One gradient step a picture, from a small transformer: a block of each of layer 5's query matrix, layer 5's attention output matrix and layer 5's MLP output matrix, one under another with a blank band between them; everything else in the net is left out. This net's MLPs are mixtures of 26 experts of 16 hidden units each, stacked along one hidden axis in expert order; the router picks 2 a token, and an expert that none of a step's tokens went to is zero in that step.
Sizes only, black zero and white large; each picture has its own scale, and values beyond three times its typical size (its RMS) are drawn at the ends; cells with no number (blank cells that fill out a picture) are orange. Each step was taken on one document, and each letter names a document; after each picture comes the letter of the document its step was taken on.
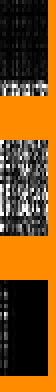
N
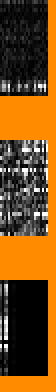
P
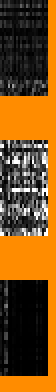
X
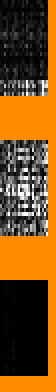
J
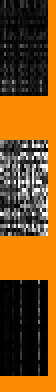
J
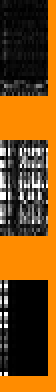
P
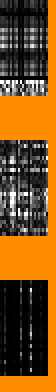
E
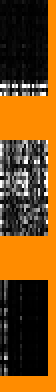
N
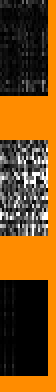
J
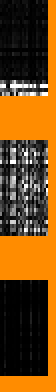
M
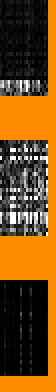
M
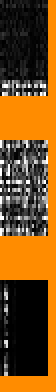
N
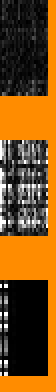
P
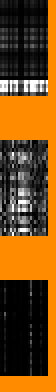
E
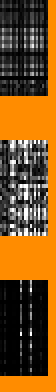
E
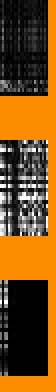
P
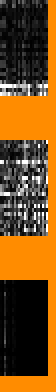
J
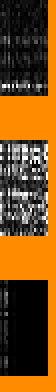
X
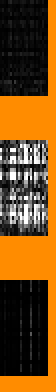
M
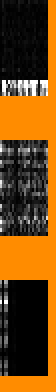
P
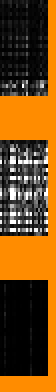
M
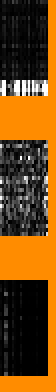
N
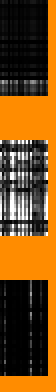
E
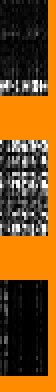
X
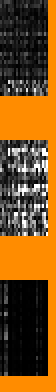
X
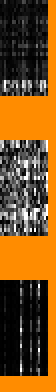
J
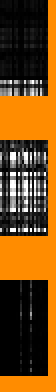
E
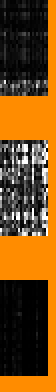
N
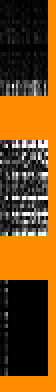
X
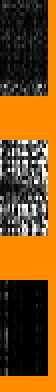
X
